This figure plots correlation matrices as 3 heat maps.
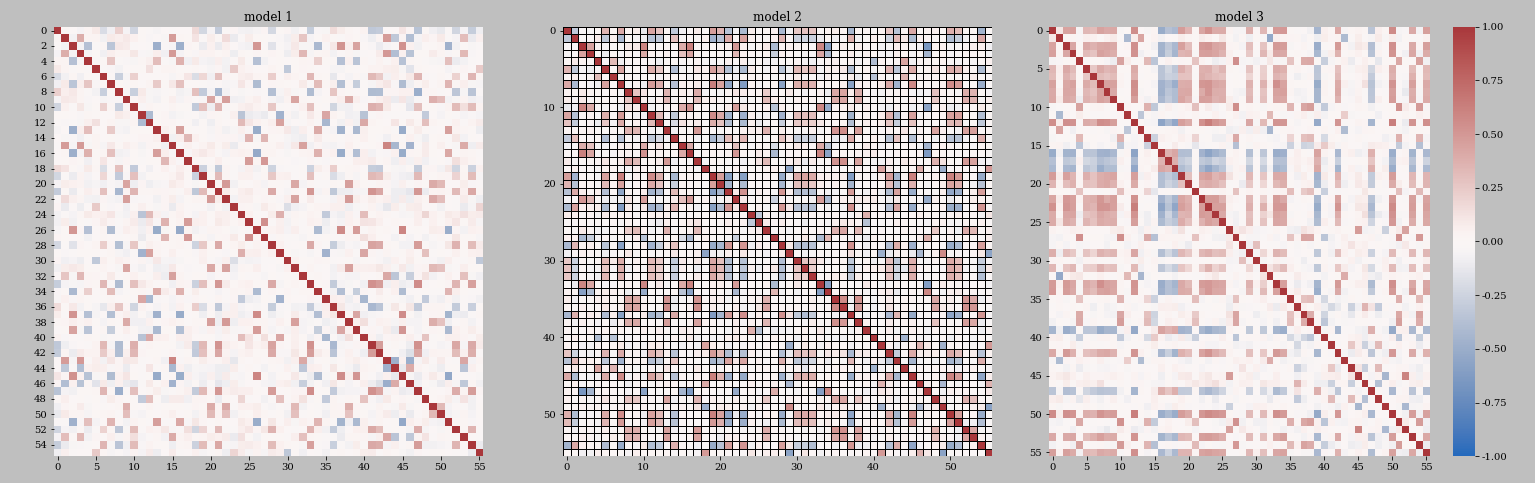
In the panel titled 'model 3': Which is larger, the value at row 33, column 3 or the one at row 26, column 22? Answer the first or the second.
the first
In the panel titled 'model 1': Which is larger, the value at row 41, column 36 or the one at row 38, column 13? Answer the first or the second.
the second
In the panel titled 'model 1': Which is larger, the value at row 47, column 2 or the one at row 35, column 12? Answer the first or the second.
the first
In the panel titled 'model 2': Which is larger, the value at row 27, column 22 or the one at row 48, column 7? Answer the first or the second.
the second
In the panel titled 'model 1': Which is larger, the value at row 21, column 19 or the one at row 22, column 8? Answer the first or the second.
the first
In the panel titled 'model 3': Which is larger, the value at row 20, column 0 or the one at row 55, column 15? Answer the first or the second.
the first
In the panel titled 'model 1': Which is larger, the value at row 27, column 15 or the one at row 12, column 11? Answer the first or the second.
the first
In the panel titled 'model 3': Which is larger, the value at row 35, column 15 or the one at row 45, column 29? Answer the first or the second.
the second
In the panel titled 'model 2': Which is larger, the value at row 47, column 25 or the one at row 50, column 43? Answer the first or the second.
the first
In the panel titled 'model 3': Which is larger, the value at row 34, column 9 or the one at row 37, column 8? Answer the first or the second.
the first
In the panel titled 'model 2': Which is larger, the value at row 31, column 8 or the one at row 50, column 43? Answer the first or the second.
the first
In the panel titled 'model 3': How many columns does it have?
56
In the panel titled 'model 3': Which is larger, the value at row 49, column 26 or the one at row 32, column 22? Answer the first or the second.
the second
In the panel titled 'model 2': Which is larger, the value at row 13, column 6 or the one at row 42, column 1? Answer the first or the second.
the first
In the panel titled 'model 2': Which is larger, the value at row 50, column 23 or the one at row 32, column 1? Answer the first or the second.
the second
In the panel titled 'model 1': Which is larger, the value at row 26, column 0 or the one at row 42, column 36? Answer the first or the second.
the first
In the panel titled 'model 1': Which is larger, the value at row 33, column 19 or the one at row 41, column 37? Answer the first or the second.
the first
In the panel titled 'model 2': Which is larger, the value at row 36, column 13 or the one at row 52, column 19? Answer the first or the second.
the first
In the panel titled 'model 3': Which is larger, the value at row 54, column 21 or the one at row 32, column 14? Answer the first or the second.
the first
